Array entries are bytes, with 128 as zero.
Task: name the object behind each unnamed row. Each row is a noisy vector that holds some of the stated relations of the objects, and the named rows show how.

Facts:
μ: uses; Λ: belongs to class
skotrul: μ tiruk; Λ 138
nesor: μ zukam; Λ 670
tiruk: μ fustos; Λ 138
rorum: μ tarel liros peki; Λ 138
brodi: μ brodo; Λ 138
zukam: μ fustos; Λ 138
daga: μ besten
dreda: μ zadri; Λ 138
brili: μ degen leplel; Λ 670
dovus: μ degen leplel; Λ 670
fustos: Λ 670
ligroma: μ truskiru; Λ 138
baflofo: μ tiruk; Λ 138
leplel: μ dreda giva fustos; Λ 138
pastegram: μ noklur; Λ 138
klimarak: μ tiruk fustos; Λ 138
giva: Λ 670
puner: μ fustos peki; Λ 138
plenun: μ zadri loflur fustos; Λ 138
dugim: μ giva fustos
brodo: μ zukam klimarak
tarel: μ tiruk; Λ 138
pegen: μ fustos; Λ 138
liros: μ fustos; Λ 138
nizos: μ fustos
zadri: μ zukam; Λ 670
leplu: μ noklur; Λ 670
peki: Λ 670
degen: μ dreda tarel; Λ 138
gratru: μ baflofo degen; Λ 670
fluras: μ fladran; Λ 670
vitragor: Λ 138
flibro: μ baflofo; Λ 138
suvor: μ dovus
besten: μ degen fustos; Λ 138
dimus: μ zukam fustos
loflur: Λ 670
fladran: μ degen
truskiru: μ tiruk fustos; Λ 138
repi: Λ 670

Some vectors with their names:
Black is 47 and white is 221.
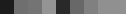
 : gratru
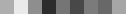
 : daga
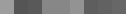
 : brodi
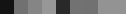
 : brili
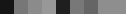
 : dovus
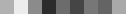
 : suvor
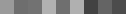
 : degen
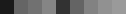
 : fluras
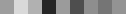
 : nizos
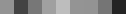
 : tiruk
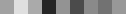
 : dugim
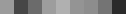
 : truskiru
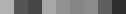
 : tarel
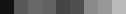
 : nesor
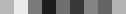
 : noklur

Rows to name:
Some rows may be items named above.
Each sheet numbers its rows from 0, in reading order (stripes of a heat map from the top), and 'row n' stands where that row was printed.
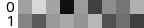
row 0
dimus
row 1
besten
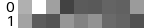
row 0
fladran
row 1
flibro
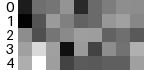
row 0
gratru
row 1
fustos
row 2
plenun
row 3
dimus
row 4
fladran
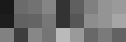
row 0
fluras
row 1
leplu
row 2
zukam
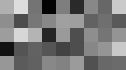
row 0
brodo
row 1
plenun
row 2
nizos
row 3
zadri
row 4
dreda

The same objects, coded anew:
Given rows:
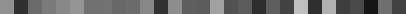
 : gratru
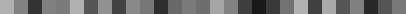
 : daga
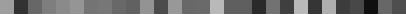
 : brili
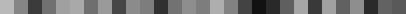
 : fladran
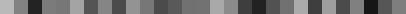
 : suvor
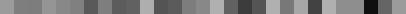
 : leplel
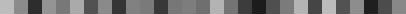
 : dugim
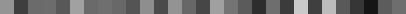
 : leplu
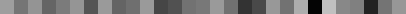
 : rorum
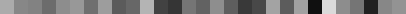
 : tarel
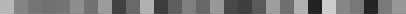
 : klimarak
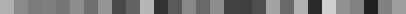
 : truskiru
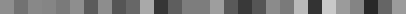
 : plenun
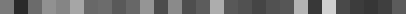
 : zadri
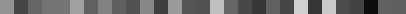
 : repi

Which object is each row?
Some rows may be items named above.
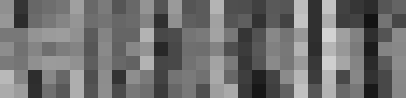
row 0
nesor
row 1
gratru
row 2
dreda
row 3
flibro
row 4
dreda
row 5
dimus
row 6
noklur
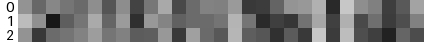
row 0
zukam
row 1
brodo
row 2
fluras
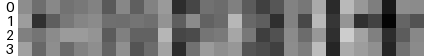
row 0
flibro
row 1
dovus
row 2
dreda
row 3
besten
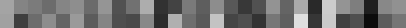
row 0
skotrul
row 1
fustos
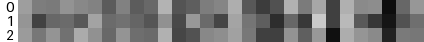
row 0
leplel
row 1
leplu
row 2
degen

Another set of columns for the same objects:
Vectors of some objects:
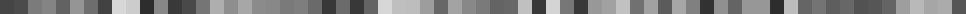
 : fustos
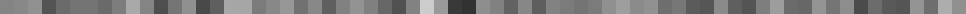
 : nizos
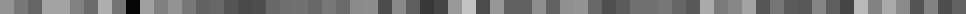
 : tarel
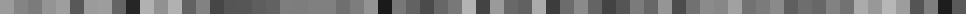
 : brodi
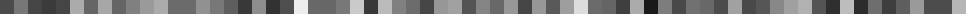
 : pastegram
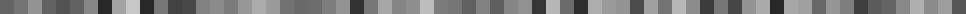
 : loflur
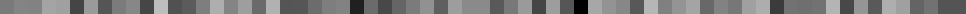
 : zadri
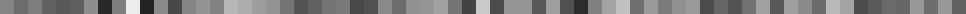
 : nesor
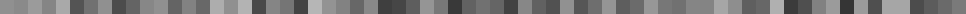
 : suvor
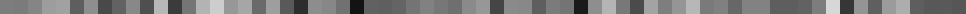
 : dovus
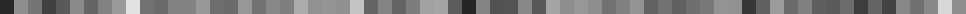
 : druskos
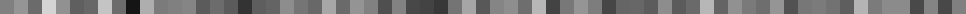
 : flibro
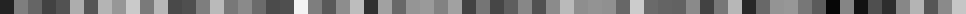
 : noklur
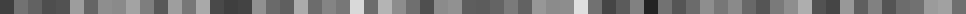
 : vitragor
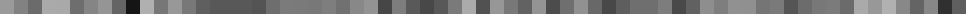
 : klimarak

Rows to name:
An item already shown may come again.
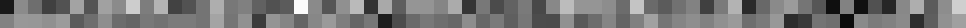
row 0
noklur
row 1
fladran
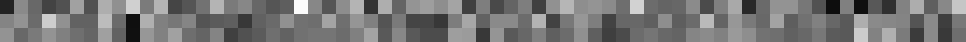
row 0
noklur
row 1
flibro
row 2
dreda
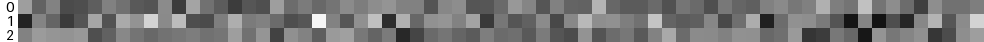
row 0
plenun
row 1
noklur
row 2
fladran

